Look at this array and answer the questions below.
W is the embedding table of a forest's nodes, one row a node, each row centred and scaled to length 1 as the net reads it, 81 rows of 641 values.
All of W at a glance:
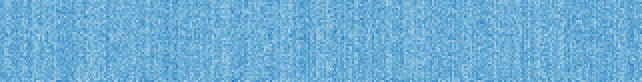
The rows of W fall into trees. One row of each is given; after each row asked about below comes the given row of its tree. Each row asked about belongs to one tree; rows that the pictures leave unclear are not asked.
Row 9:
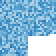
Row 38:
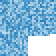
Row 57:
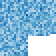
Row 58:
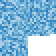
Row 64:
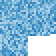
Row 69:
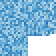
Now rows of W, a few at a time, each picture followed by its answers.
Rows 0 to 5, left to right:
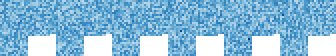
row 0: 38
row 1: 9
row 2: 38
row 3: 57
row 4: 9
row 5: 38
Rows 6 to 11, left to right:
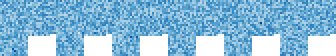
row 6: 38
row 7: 57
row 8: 64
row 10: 69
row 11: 58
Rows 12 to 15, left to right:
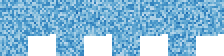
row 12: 69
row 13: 57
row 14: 9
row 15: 38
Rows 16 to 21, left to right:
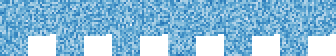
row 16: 38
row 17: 38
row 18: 57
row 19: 64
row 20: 9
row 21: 9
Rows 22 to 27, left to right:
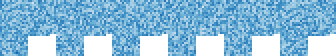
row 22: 9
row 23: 57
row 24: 69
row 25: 57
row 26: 69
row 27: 9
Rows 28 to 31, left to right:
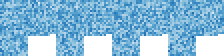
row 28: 58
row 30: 38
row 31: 64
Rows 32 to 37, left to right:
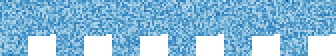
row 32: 64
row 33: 38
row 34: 69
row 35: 69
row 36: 69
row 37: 38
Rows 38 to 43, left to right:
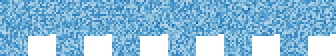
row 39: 38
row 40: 69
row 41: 64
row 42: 57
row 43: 38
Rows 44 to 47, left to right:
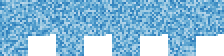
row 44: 9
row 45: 57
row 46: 57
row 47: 69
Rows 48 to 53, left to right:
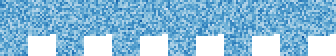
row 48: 57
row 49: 58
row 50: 58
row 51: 9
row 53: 57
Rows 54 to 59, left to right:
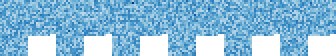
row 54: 38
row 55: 9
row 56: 69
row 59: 57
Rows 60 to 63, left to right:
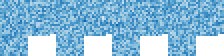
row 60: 38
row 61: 57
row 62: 38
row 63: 57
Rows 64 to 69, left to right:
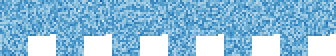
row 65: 69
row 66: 9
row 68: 9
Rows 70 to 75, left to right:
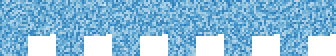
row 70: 9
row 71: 38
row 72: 57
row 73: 69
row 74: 69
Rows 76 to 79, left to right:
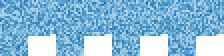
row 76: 57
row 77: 69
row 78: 9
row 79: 9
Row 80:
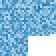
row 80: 69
